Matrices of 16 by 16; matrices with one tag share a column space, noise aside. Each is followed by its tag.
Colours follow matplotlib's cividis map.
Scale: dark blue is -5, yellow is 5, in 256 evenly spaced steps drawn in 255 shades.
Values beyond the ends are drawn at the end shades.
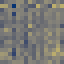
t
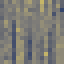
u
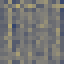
t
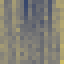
u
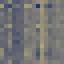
t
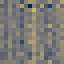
t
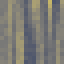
u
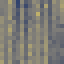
u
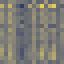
t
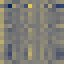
t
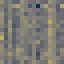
t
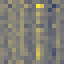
t
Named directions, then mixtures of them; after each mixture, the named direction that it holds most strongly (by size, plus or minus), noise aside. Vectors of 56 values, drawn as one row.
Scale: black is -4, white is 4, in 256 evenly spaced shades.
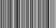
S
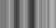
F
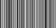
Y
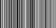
Y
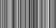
S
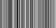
S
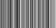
S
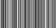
Y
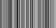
S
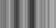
F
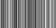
Y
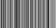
S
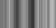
F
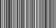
Y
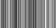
Y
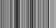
S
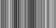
F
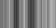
F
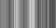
F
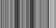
F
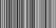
Y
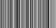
S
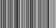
S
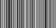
Y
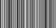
Y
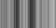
F
